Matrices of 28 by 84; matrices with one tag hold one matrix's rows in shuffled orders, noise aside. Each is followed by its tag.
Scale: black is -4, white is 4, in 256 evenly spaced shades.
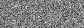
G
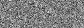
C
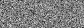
C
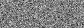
C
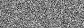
G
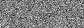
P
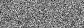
G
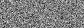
C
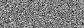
C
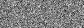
G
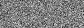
G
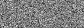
C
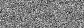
P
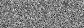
G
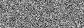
P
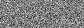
P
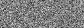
C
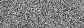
G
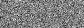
G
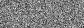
G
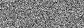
P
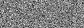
C
